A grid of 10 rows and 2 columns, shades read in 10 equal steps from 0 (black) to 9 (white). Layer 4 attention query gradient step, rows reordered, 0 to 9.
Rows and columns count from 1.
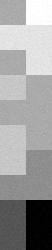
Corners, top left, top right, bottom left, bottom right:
6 9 3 0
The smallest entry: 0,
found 2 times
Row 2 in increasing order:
8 8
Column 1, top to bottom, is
6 8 6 7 6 7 7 5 3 3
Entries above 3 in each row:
2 2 2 2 2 2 2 2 0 0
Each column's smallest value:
3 0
